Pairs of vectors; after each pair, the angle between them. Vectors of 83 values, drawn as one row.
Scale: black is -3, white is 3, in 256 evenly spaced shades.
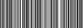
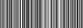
nearly parallel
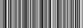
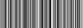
nearly parallel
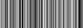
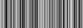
partly aligned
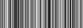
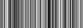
nearly parallel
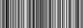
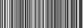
partly opposed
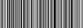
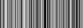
orthogonal
